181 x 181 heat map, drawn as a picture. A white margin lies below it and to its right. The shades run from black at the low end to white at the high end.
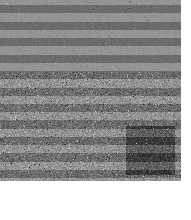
Odd patch: lower, in the bottom right. Ninth with the lowest average: bottom right. Seam: horizontal, 40% of the way down, the top part calmer. Average level on the scale: 50%. Stripes: horizontal, repeating 11 times.
